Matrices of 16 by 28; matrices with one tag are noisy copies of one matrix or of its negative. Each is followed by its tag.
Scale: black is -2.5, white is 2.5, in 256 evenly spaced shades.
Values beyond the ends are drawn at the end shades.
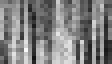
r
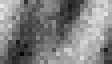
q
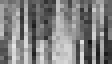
r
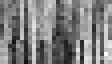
r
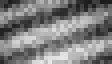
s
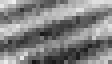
s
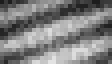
s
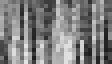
r
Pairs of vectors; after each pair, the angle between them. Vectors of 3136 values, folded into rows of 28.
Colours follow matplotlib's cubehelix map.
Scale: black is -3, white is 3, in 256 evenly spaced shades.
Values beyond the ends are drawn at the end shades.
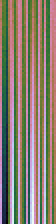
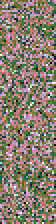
orthogonal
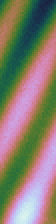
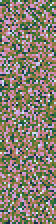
orthogonal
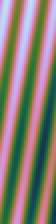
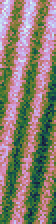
nearly parallel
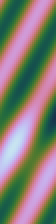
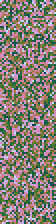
orthogonal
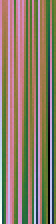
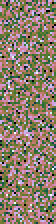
orthogonal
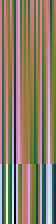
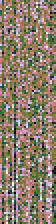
partly aligned
